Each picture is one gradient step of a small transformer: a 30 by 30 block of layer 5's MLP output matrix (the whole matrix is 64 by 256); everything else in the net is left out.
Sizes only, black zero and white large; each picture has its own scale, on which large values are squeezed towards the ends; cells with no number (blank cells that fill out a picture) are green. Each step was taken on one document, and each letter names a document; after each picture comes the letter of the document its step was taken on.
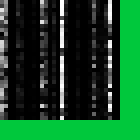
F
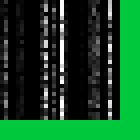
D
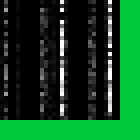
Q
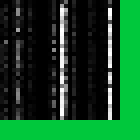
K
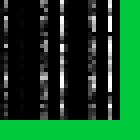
Q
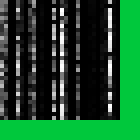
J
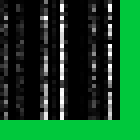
D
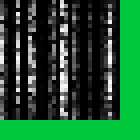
J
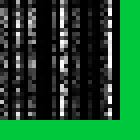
K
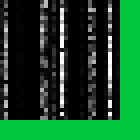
Q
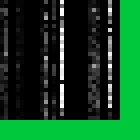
D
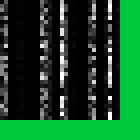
Q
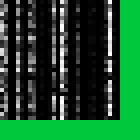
J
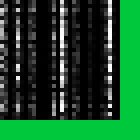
J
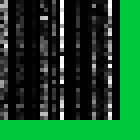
F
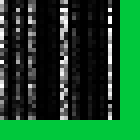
K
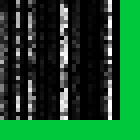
K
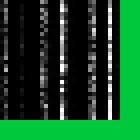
Q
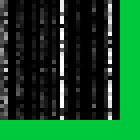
F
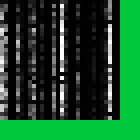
F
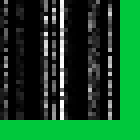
D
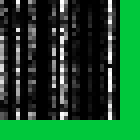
J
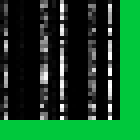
Q
